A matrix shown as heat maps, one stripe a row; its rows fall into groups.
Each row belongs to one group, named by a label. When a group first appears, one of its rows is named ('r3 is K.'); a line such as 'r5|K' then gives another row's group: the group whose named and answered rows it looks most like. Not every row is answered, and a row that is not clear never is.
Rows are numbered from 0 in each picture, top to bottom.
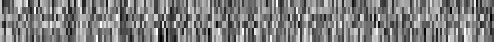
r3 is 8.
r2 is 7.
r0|8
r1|8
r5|7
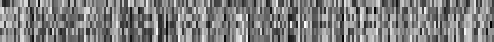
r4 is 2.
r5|2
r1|7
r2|2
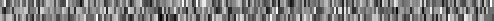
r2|7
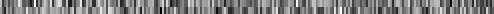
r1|8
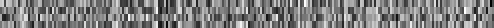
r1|2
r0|7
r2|8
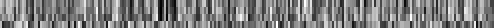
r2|2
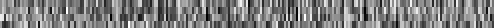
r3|8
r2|7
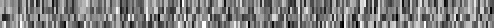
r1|7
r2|8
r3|2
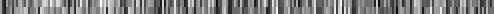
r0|8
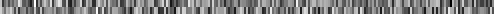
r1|7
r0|8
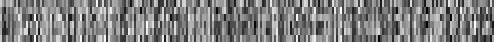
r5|8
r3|8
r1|8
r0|7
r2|8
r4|8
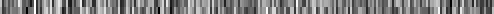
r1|8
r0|8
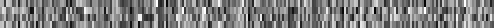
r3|7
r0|7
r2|2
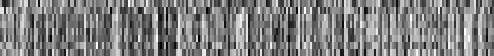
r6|7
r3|2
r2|2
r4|2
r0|8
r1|7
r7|2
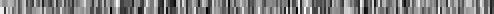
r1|7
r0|7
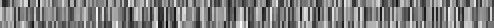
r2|7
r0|8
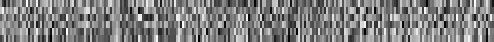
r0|8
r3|7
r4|2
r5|2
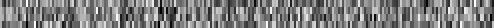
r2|7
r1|7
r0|8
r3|8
